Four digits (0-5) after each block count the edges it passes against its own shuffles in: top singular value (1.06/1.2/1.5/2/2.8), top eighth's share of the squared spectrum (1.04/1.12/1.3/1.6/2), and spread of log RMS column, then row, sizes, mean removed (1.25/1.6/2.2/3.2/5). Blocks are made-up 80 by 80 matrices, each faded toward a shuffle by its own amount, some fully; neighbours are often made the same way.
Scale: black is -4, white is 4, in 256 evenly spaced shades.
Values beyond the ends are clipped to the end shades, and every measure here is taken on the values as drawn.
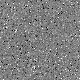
1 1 0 0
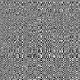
5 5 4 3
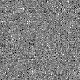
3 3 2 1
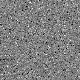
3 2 0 0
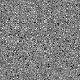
3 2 1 1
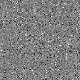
4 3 1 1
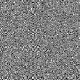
4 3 2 2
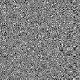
4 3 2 2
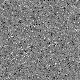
0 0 0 0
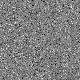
1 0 0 0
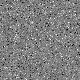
0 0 0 0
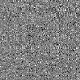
4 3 2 2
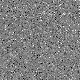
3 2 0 0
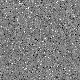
1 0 0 0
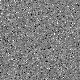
1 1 0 0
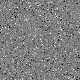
0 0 0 0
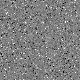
0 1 1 0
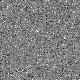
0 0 0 0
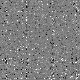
2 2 2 2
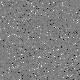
0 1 0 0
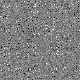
3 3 2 1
